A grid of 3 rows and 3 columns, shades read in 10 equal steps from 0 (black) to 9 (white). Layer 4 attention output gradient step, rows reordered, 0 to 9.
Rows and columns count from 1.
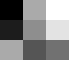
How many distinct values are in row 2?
3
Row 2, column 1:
1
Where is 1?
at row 2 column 1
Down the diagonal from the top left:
0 5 4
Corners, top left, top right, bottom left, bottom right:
0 9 6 4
